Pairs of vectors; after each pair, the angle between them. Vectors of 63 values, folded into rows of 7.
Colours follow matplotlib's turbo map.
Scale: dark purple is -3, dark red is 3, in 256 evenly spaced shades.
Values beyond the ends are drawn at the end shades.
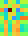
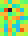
nearly opposite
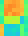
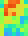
nearly parallel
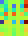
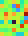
partly aligned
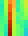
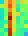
nearly parallel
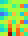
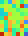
partly aligned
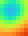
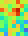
partly opposed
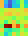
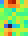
nearly opposite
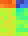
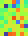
orthogonal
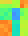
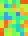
partly aligned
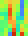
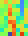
nearly parallel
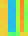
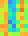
nearly parallel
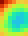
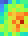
nearly opposite
